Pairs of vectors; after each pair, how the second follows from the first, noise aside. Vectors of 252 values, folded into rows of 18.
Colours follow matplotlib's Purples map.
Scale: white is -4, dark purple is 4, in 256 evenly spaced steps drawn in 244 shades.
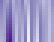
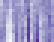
negated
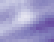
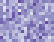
shuffled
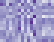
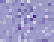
partly zeroed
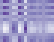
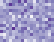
shuffled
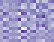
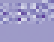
partly zeroed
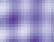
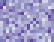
shuffled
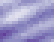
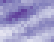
negated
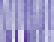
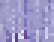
partly zeroed
